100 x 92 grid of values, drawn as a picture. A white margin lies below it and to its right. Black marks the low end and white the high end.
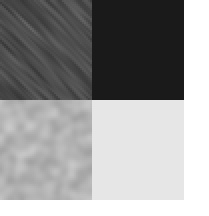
It is made of 2 by 2 panels. Panel 1,1: low, slanting down to the right, faint in contrast. Panel 1,2: very low, flat. Panel 2,1: high, blotchy, faint in contrast. Panel 2,2: very high, flat.
